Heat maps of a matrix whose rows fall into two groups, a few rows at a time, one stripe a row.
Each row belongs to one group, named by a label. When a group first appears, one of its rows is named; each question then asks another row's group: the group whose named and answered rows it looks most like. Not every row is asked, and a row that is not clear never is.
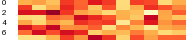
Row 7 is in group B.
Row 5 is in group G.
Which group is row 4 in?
B
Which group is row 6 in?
G
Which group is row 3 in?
B
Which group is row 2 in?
G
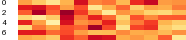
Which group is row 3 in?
B
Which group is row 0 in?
B
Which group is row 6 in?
G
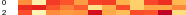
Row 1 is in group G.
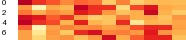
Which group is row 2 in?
B
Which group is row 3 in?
G
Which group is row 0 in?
G
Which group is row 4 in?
G
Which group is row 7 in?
B
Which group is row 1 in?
B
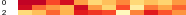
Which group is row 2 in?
B
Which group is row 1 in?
G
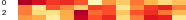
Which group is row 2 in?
B
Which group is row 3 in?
B
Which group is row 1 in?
B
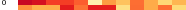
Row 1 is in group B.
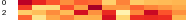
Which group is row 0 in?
G
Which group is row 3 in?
B
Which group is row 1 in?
B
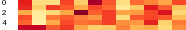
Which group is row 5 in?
G
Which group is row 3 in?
B
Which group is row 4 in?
B
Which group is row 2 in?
B
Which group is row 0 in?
B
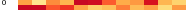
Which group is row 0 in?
B
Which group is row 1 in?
G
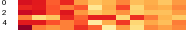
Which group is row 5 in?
G
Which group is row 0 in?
G
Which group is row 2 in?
G
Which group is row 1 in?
G
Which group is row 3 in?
B
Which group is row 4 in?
G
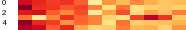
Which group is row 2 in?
G
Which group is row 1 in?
G
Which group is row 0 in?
G
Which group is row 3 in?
B
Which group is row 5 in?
G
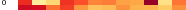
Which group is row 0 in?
B
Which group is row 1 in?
G
